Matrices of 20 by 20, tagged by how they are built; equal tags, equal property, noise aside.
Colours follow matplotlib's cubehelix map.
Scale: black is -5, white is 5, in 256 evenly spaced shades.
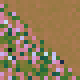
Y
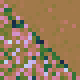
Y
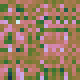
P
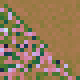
Y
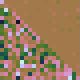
Y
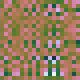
P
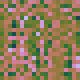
P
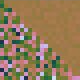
Y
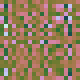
P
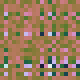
P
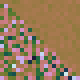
Y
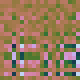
P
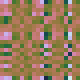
P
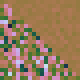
Y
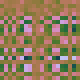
P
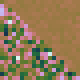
Y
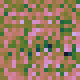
P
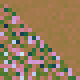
Y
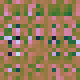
P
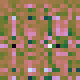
P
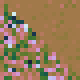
Y
